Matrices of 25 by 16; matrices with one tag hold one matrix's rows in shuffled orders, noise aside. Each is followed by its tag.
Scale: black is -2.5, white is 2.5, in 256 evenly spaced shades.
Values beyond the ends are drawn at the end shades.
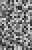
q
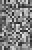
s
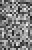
s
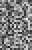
q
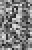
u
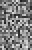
s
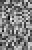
q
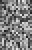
s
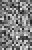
s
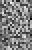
s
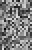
s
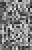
s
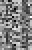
u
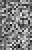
s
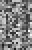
u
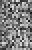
s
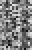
u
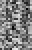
u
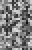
u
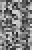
u
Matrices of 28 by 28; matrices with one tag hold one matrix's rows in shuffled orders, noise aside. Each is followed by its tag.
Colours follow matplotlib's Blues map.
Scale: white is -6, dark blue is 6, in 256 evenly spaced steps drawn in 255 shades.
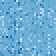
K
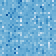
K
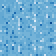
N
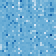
N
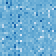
K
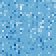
K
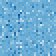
K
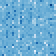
N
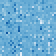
K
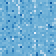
N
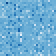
K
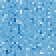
K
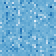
N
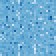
N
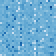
N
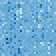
K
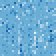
N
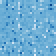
N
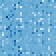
K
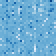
N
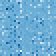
K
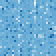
N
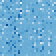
K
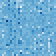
K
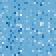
K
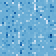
N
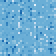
N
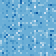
N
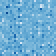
K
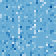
N
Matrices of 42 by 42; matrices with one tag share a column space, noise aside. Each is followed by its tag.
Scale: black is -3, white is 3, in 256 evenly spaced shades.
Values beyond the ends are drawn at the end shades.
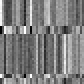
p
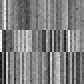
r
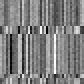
p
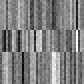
r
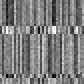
p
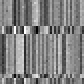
p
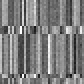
p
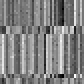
p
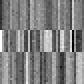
r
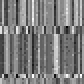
p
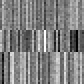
r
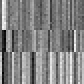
r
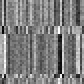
p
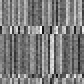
p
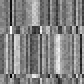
p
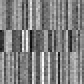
r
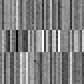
r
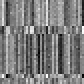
p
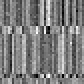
p
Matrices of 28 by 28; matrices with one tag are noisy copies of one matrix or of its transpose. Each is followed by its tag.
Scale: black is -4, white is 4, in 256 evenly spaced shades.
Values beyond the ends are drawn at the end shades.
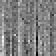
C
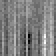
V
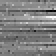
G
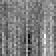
V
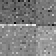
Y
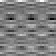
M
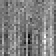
V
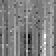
V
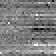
V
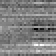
V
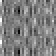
M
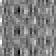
M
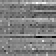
C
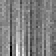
G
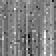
V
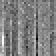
C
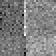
Y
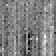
V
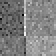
Y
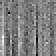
C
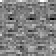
M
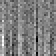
C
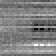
V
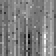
V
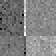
Y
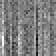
C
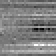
V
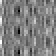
M
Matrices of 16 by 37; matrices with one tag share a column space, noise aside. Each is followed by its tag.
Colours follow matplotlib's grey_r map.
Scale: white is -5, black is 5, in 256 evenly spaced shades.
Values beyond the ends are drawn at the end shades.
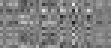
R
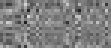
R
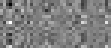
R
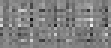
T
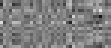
R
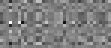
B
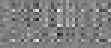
T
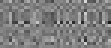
B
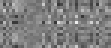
R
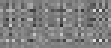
T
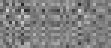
R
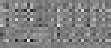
T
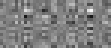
R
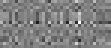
B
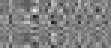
R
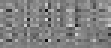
T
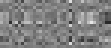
B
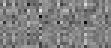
R
